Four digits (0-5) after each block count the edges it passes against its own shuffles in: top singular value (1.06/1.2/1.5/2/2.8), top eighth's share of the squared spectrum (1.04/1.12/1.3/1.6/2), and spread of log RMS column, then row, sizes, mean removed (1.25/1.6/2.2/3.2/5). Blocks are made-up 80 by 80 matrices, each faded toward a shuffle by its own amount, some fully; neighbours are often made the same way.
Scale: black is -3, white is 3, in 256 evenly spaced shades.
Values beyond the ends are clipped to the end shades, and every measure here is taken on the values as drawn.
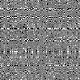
5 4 3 3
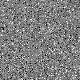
2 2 0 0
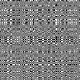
5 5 3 4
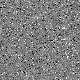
1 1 0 0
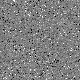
1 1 0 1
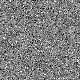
0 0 0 0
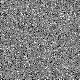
0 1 0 1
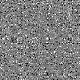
4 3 1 1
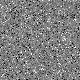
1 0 0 0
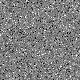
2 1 0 0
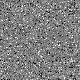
3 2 0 1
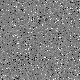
3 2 0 1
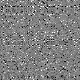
4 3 1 2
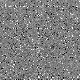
2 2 1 2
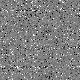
1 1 0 2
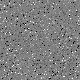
1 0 0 0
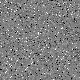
0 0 0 0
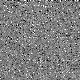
1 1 0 1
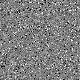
1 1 0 1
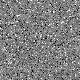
0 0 0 0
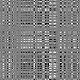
5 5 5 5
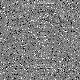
3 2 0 0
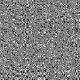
4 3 2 2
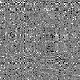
4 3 2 2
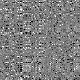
4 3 2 2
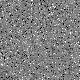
1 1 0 0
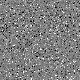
3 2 1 1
